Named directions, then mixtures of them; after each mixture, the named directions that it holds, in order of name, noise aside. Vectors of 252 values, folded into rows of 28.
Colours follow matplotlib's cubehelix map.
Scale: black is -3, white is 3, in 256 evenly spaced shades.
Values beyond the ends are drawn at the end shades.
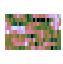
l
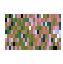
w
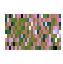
w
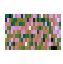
l, w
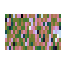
w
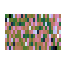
l, w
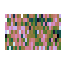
l, w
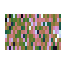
w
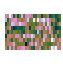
l, w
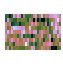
l, w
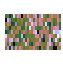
w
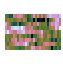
l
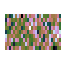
w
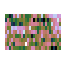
l, w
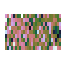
w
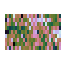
l, w
